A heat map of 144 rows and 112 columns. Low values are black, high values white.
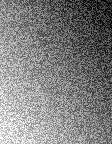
Neither half mirrors the other. The top right is the ninth with the lowest average. The ninth with the highest average is the bottom left. There is an overall slope up to the bottom left.
